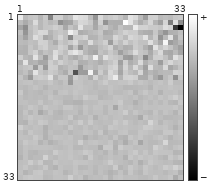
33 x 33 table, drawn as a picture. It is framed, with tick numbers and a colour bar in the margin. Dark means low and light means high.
Grain: fine. Slope: none. Histogram: skewed, a long tail of low values. Roughest part: top right. Seam: horizontal, 40% of the way down, the bottom part calmer. Stripes: none.
